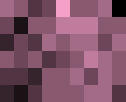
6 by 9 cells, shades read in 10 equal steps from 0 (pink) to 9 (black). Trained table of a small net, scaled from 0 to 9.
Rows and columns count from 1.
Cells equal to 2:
4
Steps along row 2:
up down same down same same up same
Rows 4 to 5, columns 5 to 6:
5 4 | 4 3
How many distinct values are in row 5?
5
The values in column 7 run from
2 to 5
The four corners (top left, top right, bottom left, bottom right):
3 9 7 6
